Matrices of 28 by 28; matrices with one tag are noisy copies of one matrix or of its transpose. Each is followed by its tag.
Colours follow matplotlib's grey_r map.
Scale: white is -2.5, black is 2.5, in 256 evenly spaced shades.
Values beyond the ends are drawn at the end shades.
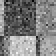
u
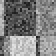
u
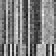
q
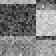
u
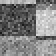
u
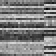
q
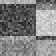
u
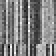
q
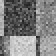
u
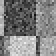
u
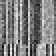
q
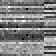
q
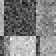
u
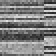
q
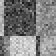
u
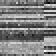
q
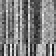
q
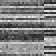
q
